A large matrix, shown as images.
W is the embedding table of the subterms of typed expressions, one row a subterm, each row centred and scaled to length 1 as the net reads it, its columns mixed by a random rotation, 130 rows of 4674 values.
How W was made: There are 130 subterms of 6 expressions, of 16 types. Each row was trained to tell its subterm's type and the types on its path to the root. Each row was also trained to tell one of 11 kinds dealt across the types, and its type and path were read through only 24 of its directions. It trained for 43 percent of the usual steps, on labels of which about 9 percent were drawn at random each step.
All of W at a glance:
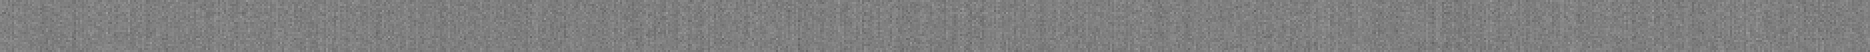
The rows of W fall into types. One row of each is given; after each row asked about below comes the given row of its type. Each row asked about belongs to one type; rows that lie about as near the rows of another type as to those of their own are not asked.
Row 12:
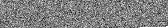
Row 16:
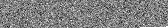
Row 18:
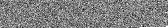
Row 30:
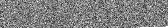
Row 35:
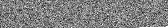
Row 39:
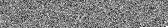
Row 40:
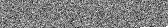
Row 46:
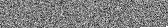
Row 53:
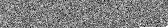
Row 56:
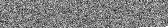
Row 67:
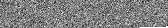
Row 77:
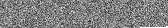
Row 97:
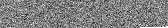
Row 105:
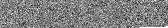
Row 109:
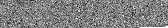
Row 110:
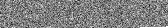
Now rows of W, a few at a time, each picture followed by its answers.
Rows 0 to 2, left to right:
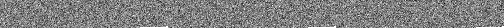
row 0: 30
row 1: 30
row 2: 97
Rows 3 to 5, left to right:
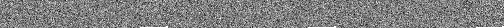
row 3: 105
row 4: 46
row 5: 77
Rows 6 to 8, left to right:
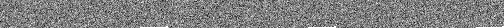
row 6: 56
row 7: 97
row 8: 16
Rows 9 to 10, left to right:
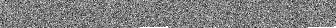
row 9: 12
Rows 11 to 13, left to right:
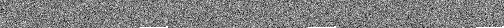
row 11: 39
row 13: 77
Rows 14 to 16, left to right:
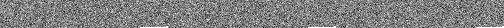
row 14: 12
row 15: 12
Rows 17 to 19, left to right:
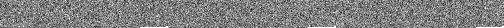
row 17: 39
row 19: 18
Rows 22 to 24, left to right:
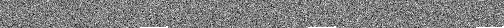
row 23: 30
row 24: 12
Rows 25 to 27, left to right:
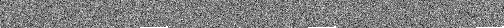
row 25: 97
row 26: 18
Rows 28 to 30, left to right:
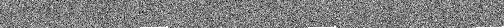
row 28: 16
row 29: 18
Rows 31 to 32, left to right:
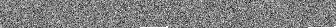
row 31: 16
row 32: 67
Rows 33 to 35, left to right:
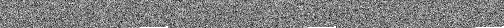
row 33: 105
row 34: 56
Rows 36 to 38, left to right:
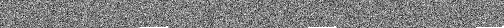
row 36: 35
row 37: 97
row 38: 46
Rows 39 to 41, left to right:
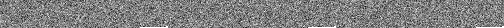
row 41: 97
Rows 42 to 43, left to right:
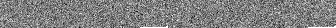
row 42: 18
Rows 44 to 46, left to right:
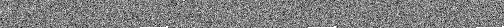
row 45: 39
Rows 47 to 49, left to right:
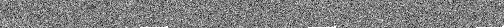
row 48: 18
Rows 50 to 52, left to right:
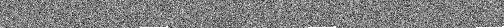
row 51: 30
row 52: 18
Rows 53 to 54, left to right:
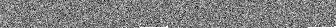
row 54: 30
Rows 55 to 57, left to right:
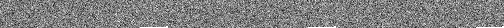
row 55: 35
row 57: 77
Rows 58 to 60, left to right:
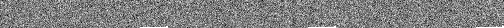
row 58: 16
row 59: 18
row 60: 18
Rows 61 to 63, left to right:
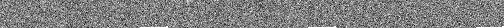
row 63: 46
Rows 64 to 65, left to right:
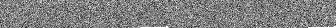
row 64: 110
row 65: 97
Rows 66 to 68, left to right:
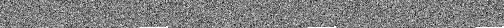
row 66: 77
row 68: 40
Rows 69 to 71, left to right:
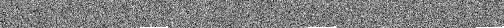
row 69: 56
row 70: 30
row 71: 56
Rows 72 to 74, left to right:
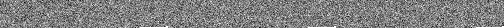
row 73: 77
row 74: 39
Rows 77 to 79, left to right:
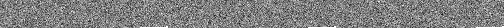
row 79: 77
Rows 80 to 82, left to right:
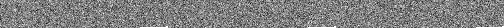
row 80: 56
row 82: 30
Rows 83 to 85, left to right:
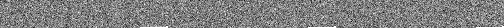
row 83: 35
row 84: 39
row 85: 39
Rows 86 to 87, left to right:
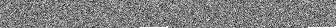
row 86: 77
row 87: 12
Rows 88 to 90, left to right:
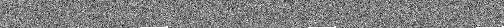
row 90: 39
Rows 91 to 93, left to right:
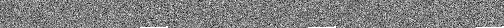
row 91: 67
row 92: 40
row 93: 35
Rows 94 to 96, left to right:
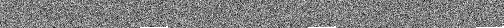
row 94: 40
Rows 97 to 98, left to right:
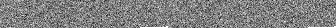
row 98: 16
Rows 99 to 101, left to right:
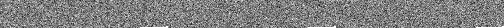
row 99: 30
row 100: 110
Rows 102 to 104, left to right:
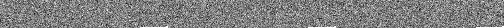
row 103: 67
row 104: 39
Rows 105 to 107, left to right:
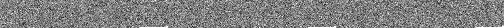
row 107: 110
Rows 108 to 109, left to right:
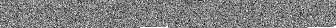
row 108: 56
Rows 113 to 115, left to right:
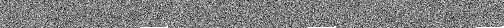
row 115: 110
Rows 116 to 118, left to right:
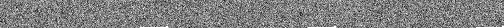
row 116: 56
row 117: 109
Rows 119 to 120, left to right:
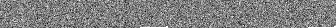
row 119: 12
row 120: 46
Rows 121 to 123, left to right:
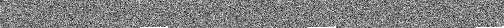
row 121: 97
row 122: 56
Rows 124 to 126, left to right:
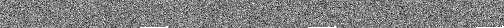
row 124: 46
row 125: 40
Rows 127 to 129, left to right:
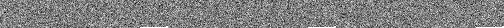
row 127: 77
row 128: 97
